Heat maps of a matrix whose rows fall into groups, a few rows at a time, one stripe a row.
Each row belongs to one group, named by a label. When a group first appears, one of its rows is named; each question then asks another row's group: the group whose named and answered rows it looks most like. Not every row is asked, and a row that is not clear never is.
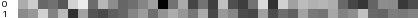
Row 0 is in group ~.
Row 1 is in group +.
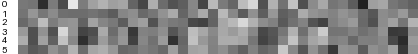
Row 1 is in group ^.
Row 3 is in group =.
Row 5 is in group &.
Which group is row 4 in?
=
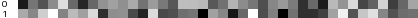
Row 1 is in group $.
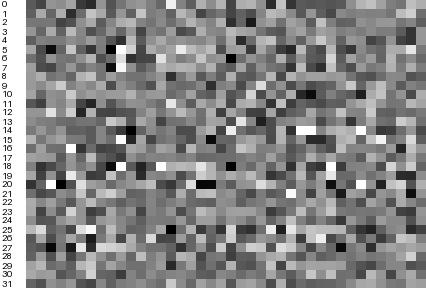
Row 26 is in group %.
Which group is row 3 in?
=
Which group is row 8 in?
~
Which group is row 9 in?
$
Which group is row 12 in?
+
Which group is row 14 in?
^
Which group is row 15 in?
$
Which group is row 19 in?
=
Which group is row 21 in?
&
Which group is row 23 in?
=
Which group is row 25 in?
~
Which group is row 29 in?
~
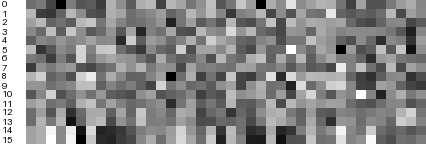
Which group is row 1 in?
=
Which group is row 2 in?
~
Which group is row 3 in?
=
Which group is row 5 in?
&
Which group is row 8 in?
~
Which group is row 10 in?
^
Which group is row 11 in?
~
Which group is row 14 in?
+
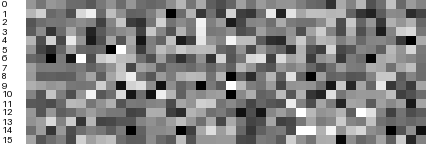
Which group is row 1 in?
~
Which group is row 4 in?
=
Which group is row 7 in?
$
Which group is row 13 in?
+
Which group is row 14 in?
^
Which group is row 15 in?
&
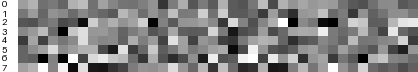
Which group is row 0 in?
~
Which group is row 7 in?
+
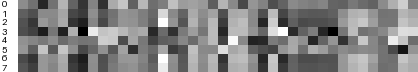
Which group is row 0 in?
%
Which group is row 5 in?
=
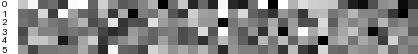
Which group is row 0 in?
~
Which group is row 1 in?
=
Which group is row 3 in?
^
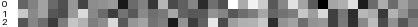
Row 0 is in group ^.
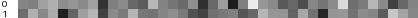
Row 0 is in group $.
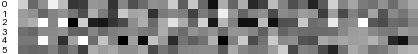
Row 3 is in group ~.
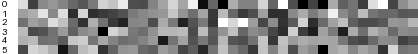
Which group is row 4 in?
~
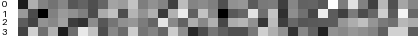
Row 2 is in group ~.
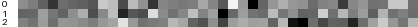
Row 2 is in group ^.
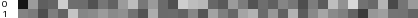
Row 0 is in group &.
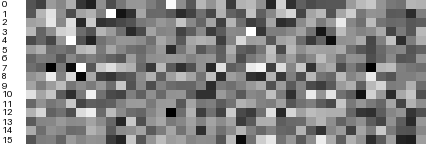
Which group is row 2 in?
+
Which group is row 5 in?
~
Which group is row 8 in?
+
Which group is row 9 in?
$
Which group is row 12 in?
~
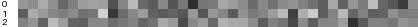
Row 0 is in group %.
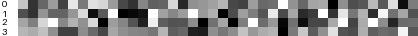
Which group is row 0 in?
&
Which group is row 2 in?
$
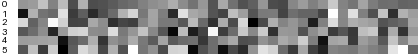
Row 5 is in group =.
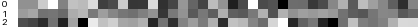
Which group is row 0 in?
$
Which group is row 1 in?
~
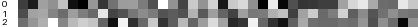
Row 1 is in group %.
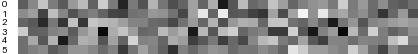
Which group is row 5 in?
^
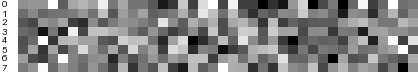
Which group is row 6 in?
&
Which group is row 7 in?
=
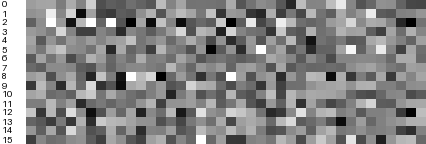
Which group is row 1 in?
+
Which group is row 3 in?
^
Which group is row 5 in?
$
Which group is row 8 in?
%
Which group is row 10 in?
~
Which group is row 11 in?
+
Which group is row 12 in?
=
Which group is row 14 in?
=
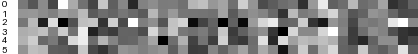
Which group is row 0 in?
=
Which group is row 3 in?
+
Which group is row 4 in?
~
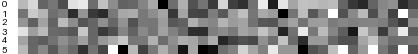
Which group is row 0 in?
~
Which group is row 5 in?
$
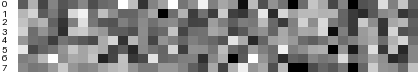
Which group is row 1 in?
~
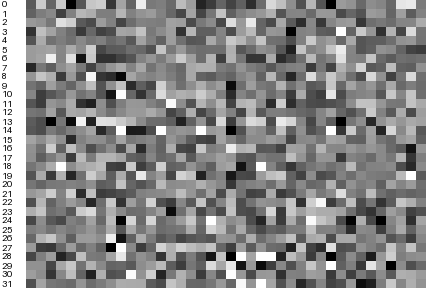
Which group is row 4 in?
^
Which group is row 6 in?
+
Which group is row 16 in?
=
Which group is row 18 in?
$
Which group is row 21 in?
+
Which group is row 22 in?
%
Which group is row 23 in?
~
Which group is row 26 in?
%
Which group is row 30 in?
%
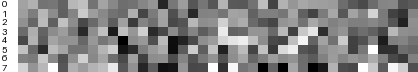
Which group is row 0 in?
~
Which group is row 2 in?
=
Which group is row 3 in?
%
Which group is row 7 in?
$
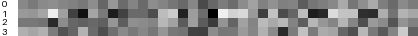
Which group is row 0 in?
$
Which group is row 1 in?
^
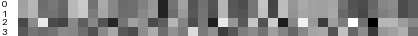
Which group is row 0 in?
~
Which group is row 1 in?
~
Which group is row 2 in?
^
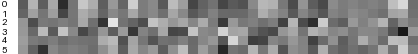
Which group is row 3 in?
=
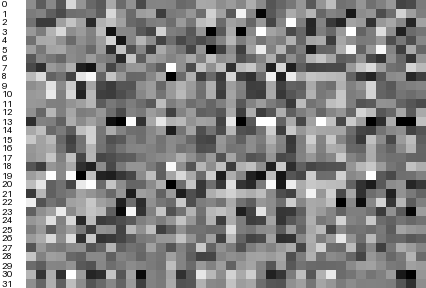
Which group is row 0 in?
=
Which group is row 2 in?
&
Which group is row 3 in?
$
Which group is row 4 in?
%
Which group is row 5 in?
$
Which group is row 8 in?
~
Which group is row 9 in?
+
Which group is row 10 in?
+
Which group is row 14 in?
~
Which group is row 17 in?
+
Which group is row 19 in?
+
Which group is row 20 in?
~
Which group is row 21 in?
^
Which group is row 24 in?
+
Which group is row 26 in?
+
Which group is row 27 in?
%
